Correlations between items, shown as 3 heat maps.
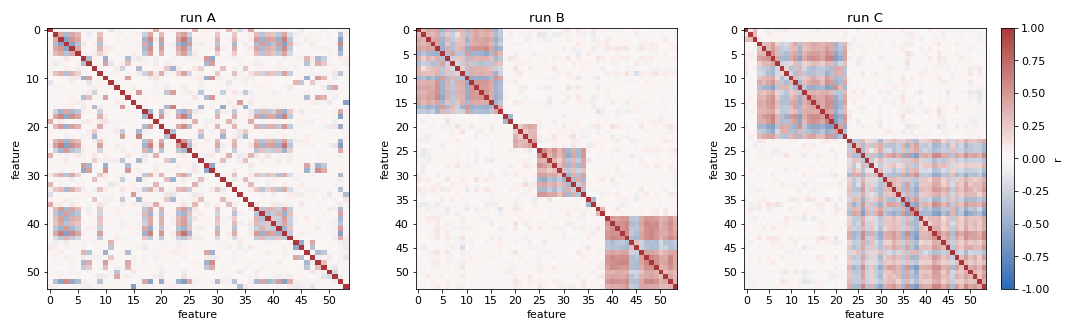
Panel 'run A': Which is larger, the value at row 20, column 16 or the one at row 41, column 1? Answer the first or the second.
the first
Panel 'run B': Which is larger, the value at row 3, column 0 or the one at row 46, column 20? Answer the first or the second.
the first
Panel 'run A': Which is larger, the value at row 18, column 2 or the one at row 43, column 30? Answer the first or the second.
the first
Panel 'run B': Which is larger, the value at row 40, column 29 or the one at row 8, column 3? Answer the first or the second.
the second
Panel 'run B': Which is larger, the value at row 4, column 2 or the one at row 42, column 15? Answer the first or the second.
the first
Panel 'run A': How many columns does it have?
54
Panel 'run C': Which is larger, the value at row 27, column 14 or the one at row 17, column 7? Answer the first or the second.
the second
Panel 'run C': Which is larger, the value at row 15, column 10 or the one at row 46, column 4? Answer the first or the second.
the first
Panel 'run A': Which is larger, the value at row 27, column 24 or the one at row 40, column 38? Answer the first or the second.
the first
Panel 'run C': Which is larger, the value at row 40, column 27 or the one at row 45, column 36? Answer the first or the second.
the second
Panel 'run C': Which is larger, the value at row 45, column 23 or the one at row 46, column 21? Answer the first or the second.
the first
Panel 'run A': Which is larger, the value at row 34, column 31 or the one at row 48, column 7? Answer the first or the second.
the second
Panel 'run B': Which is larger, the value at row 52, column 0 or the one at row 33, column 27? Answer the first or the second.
the first
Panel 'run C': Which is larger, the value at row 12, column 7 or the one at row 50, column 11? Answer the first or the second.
the second
